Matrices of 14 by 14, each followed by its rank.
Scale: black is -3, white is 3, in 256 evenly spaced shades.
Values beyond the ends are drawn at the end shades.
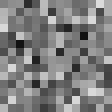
full rank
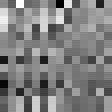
three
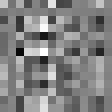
two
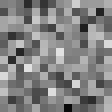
full rank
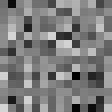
three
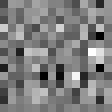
three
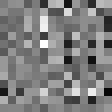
three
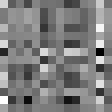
two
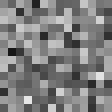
full rank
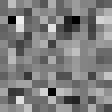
three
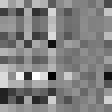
two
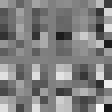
two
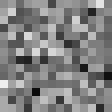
full rank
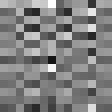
two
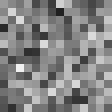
full rank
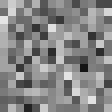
full rank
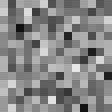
full rank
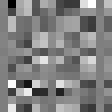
two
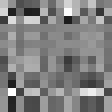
two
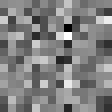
three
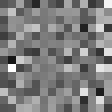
three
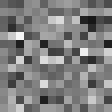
three
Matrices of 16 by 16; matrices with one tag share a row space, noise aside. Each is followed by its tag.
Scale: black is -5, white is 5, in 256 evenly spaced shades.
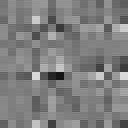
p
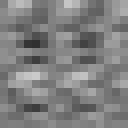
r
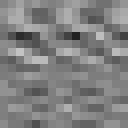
r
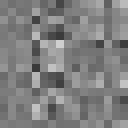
p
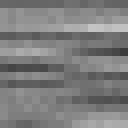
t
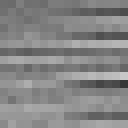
t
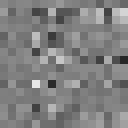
p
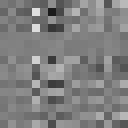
p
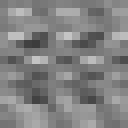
r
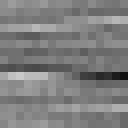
t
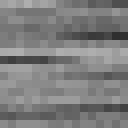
t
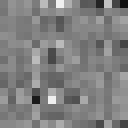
p
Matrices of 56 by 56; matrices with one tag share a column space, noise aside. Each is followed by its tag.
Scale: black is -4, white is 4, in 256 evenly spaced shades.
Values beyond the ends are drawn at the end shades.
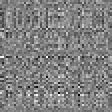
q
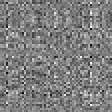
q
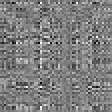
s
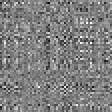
s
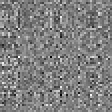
q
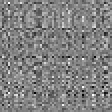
q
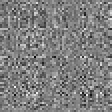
q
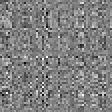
q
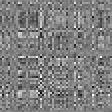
q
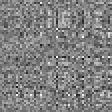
q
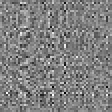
q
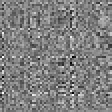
q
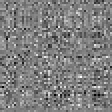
q
